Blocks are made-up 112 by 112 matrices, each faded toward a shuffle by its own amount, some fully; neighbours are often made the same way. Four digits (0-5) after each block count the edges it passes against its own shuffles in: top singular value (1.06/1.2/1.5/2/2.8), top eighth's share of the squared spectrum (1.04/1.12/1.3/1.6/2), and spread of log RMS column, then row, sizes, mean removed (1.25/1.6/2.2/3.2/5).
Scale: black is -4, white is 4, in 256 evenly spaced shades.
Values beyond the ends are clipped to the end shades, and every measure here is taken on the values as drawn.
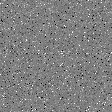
1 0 0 0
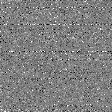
2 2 0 3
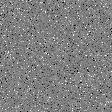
0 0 0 0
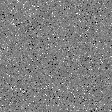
0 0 0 0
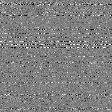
3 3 0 4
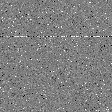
3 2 0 1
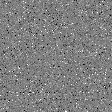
1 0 0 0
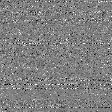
2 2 0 3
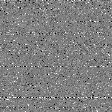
3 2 0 3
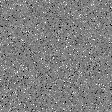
0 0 0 0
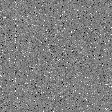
1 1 1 0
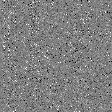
1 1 2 0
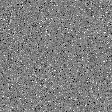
0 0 1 0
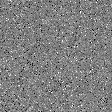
0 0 0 0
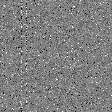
2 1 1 0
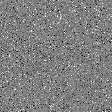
3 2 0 0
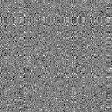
5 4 3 3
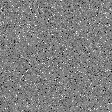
2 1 0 0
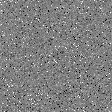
0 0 0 1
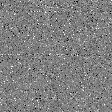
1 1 0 1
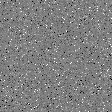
0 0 0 0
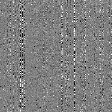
4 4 4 0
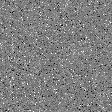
1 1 0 0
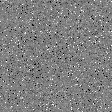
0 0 0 0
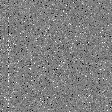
2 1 1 0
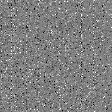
3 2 2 0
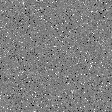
0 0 0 0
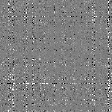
3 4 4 3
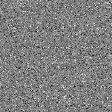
0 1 0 2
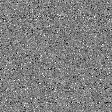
1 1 0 2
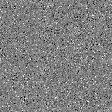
3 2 1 0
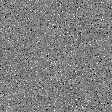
2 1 0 0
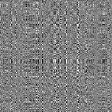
5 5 4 3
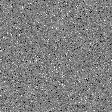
1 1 0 0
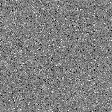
3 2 1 0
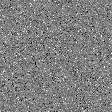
1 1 0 0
